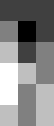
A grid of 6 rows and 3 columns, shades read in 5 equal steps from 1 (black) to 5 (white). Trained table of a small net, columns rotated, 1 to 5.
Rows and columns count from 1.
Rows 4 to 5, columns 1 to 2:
5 4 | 5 3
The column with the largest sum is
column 1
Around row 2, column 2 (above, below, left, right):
2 2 3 2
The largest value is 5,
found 2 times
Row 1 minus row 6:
-2 -1 -2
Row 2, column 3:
2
